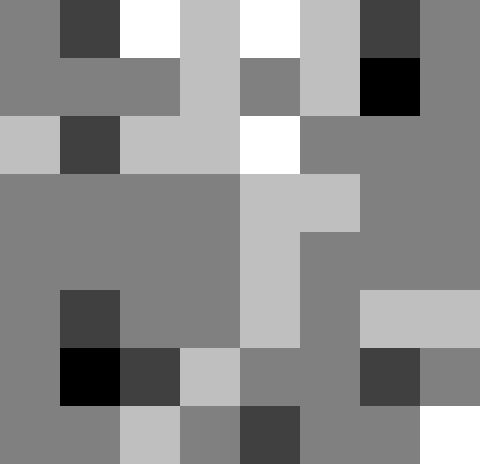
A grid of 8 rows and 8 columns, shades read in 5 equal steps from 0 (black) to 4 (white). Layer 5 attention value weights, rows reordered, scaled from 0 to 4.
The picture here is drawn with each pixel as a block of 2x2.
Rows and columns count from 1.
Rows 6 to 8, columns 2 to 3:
1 2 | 0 1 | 2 3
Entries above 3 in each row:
2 0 1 0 0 0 0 1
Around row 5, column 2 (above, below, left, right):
2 1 2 2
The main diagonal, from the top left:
2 2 3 2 3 2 1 4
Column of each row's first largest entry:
3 4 5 5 5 5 4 8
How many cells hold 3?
15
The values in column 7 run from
0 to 3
